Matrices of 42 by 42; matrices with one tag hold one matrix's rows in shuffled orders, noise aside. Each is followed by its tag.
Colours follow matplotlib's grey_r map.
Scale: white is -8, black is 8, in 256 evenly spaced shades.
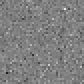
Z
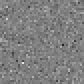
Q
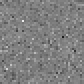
Q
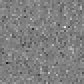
Z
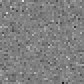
Q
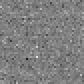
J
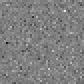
Z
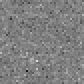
J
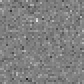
J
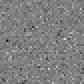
Z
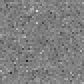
J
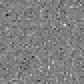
Z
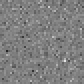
Z
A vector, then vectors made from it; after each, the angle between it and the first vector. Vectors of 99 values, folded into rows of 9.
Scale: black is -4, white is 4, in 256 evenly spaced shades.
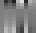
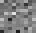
orthogonal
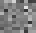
partly opposed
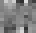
nearly opposite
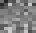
partly aligned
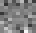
partly aligned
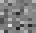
orthogonal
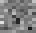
orthogonal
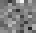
partly aligned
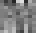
nearly parallel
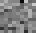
partly opposed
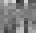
nearly opposite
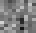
partly aligned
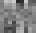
nearly opposite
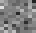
orthogonal
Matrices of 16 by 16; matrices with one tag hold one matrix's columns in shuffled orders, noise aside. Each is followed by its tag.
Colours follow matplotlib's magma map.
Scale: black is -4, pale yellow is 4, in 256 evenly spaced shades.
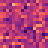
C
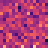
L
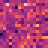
C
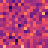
L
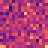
L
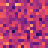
C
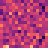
L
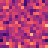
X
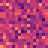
C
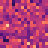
X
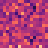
L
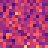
L
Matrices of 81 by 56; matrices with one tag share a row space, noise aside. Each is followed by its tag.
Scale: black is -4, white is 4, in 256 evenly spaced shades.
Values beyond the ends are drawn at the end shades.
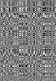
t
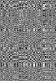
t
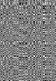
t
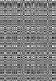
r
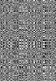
t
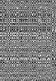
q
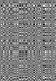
t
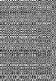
q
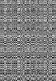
r
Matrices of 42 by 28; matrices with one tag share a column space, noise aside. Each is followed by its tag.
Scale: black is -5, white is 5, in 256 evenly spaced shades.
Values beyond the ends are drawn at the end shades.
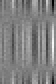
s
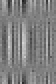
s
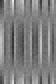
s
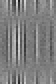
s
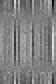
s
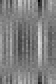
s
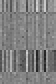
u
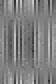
s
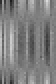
s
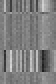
u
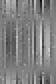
s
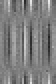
s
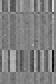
u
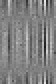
s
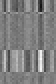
u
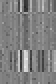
u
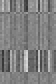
u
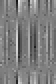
s
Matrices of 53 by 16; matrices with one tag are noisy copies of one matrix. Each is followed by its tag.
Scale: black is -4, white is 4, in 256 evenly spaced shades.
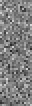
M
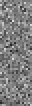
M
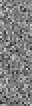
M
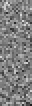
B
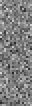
M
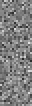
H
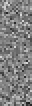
B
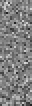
B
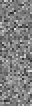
H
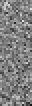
B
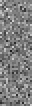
M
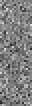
M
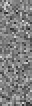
B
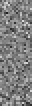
B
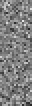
B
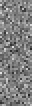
M
